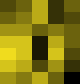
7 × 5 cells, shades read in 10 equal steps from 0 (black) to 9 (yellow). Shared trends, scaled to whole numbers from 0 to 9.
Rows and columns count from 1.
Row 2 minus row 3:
-2 -1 3 -3 -1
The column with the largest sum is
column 1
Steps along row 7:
down up down down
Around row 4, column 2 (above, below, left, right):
6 8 8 1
